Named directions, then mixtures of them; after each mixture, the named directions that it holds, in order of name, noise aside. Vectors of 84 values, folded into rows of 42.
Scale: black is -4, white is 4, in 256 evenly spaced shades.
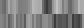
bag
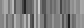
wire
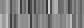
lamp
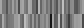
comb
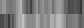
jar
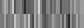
wire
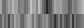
bag, comb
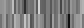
comb, wire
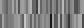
comb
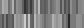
jar, wire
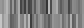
lamp, wire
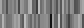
comb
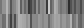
jar, lamp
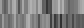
bag, comb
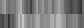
jar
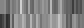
jar, lamp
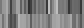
jar, lamp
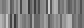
lamp, wire
